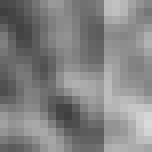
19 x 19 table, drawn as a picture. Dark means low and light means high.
A vertical seam about 70% of the way across splits the table, and the right part is higher. The ninth with the lowest average is the top left. The ninth with the highest average is the bottom right.
